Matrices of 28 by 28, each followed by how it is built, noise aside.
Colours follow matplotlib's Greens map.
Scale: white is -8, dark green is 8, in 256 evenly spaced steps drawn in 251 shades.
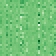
uneven columns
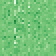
uneven columns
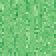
uneven columns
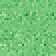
uneven rows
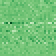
uneven rows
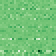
uneven rows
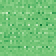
uneven rows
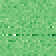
uneven rows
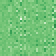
uneven columns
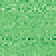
uneven rows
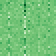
uneven columns
